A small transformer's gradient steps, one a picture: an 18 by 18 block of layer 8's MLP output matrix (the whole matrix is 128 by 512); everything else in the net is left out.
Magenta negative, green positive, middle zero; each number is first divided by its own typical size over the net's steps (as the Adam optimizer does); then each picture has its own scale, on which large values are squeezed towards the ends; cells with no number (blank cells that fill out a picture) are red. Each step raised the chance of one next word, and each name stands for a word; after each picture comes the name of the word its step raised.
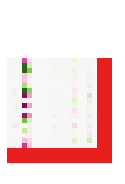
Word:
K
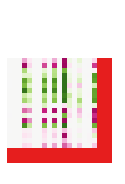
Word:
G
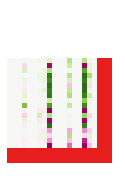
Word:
G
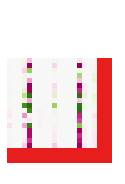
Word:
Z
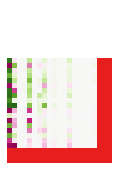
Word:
G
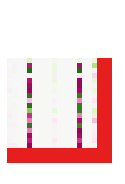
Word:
Z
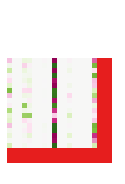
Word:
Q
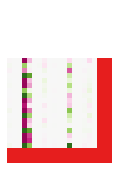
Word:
Q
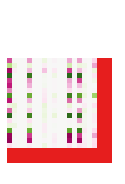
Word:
Q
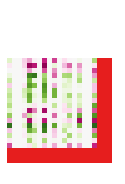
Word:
G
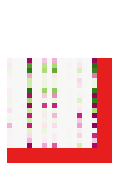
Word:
K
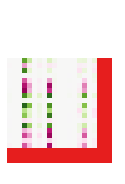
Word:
Z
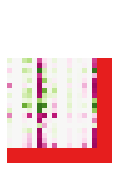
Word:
Z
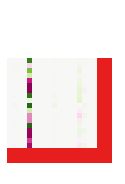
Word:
Z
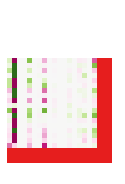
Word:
Q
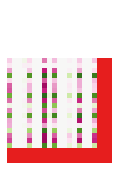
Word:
Q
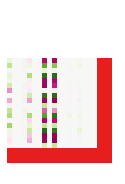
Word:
Q
